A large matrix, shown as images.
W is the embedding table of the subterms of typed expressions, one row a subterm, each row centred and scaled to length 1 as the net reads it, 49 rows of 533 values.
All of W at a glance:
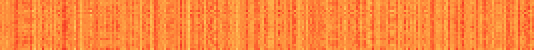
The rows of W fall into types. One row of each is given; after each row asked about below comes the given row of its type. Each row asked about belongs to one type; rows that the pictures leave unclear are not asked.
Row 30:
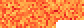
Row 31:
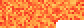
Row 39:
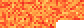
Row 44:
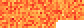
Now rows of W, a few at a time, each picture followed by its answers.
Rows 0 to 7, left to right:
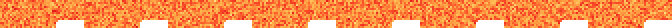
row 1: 44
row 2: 39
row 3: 44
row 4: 44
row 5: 31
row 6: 31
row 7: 39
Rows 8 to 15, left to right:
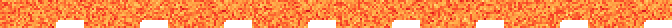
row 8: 44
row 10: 30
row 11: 30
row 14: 39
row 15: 30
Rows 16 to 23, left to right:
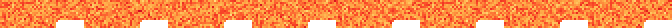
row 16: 39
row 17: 30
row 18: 39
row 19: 31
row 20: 31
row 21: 39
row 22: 31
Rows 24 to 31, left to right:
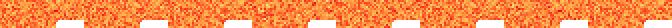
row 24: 30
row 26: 31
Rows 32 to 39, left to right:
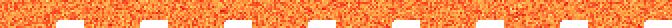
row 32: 39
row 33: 44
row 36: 39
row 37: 44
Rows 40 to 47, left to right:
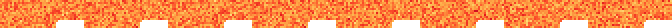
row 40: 39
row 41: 44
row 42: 39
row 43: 44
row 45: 30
